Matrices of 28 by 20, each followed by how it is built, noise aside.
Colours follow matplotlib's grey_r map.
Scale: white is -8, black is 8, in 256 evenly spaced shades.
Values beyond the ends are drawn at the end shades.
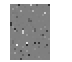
sparse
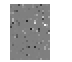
sparse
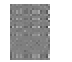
low rank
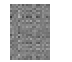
low rank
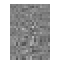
low rank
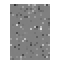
sparse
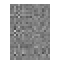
low rank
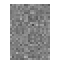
low rank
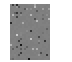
sparse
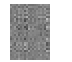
low rank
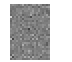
low rank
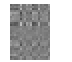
low rank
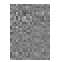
low rank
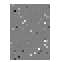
sparse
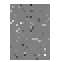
sparse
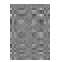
low rank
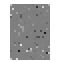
sparse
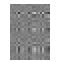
low rank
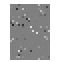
sparse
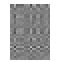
low rank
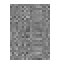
low rank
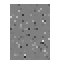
sparse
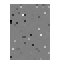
sparse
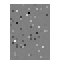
sparse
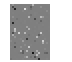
sparse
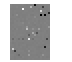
sparse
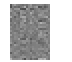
low rank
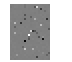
sparse
